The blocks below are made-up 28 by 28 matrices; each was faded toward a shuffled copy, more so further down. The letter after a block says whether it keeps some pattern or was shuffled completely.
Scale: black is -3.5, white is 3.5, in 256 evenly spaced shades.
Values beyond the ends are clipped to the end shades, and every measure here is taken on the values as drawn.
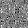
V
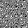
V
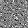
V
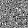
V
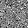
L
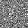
V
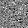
V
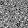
V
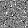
V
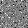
L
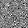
V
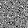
V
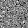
L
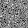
L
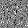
V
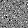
L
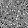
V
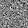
L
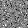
V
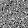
L
